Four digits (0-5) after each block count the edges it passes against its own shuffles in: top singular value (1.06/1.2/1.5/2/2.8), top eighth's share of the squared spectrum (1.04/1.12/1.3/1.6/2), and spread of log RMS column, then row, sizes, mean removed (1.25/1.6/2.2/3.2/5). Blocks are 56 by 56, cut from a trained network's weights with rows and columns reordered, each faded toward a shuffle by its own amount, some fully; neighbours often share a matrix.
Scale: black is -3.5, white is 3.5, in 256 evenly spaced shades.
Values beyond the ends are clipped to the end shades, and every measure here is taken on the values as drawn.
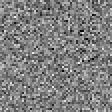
2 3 1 0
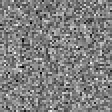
0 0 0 0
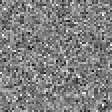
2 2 0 0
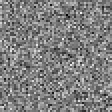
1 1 0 0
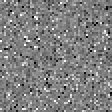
0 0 0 0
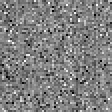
1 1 0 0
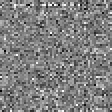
3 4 1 2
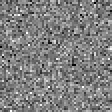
1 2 0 0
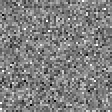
0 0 0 0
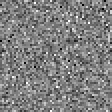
0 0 0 0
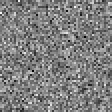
0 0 0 0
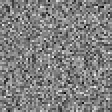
3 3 1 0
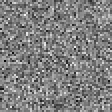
1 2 0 0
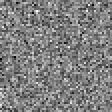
1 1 0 0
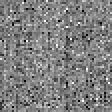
2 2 0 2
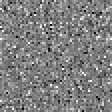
0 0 0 0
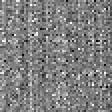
3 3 0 2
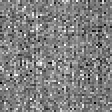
3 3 1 2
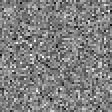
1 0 0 0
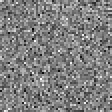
1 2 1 0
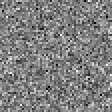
1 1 0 0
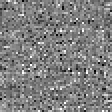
2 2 2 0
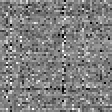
3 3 3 0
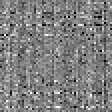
3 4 0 3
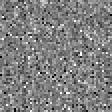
1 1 0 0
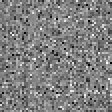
1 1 0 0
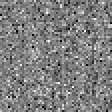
0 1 0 0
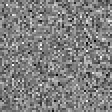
3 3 1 0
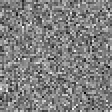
2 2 0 0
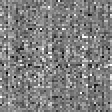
3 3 1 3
